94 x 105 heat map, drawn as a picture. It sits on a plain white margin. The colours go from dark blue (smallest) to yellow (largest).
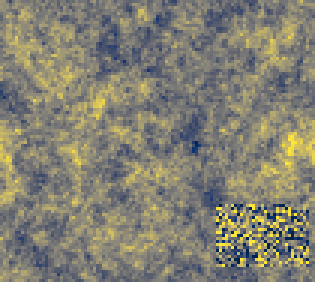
Stripes: none. Roughest part: bottom right. Mirror symmetry: none. Odd patch: rougher, in the bottom right. Slope: none. Average level on the scale: 50%.
